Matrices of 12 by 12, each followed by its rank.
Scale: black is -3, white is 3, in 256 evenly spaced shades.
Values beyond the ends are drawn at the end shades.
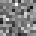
full rank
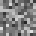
full rank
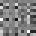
two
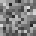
full rank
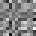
two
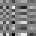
one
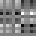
one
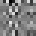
two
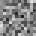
full rank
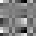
one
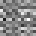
two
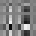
one
